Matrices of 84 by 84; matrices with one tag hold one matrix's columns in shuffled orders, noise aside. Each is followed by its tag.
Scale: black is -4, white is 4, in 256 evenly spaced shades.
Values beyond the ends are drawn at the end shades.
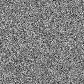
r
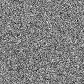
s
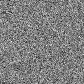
r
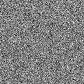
s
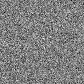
r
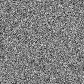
r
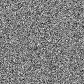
s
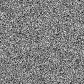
r
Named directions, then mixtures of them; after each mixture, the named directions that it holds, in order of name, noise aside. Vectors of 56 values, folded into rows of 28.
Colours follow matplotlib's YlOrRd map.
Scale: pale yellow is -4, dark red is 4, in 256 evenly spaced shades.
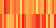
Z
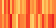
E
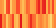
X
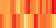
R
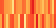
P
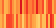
Z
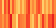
E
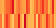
P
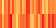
E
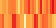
R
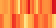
R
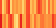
E, X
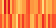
E, Z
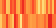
X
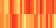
R, Z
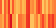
E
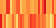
X, Z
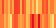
E, Z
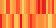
X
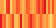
X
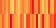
E, P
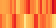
R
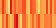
E, X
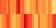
R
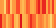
X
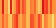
E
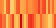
P, X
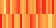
X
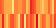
P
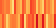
P, Z
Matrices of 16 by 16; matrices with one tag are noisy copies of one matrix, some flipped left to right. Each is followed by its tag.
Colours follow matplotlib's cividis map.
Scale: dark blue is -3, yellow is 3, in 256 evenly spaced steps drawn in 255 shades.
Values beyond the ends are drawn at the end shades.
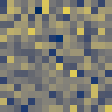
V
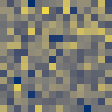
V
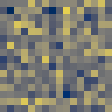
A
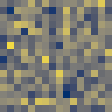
A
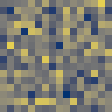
A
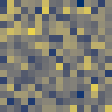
V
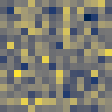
A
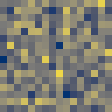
A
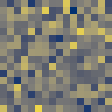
V
